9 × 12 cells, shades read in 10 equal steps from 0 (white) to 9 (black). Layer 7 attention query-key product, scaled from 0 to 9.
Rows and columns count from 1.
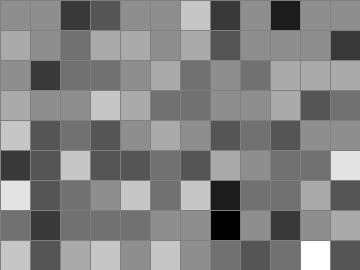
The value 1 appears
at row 6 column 12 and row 7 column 1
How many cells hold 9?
1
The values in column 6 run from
2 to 5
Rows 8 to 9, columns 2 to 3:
7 5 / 6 3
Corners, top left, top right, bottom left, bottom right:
4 4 2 6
